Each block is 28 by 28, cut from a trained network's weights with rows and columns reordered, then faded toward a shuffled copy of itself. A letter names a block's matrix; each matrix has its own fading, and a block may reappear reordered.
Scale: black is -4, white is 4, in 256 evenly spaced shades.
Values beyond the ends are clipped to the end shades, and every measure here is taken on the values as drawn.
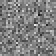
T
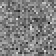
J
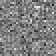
T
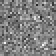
J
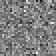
J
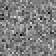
J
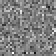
J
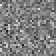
T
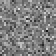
T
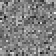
J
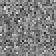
T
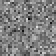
J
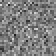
T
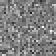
J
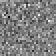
T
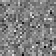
J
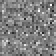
J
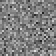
J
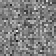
J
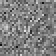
T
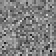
T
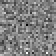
T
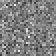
J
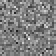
J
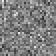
T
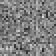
T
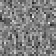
T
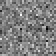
T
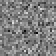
T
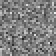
J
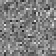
T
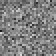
T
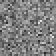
T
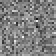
T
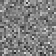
T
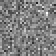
J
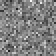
J
